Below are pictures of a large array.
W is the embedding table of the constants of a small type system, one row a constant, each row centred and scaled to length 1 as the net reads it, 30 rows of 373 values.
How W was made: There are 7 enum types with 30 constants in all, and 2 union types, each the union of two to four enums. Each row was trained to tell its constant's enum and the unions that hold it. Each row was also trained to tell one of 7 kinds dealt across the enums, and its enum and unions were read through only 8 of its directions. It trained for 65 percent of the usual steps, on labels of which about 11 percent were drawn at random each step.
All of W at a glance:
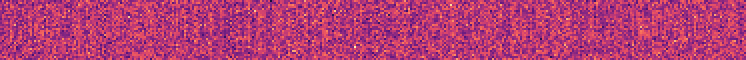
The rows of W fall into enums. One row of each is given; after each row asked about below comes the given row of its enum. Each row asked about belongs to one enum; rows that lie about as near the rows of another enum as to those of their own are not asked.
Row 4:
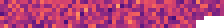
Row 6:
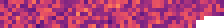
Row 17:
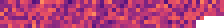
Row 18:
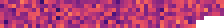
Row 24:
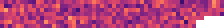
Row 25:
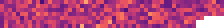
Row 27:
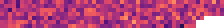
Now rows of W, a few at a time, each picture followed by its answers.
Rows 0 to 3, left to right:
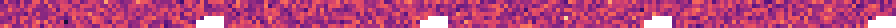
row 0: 18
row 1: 6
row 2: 27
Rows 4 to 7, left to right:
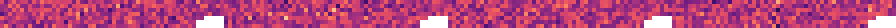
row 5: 25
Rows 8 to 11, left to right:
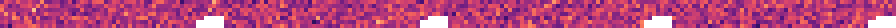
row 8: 25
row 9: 17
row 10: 27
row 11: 6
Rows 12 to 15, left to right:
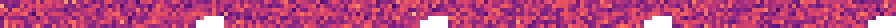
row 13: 18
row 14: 6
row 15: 17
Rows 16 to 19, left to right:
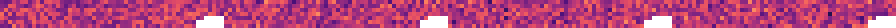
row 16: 17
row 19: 18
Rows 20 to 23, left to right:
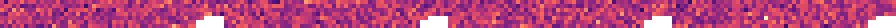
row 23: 18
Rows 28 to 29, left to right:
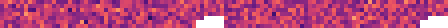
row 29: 4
